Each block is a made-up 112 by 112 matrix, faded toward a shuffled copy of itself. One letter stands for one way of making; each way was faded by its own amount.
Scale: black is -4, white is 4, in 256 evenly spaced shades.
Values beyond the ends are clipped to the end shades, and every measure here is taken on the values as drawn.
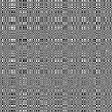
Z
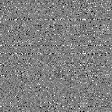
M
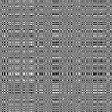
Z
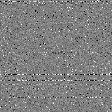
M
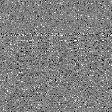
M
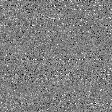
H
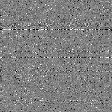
M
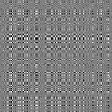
Z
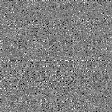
M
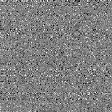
M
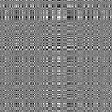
Z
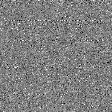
H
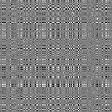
Z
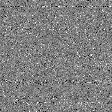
H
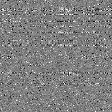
M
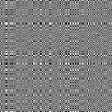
Z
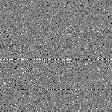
M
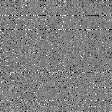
M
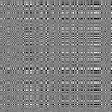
Z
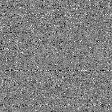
H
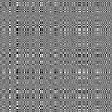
Z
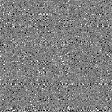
M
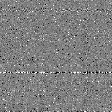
M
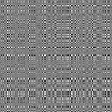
Z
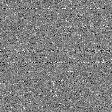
H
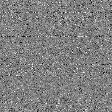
H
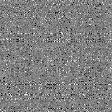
M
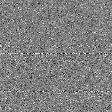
H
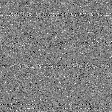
H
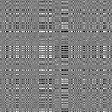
Z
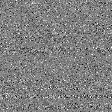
H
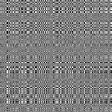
Z
